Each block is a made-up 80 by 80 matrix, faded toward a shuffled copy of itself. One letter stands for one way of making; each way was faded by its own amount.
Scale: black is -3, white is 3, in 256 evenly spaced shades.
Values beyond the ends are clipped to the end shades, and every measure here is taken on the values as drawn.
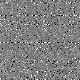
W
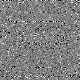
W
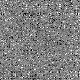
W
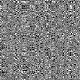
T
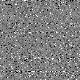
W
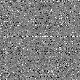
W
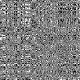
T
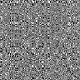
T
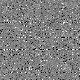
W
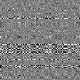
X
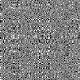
T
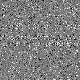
W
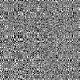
T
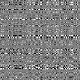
X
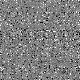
W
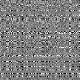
X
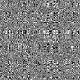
T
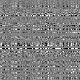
X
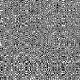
T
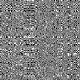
T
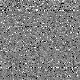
W
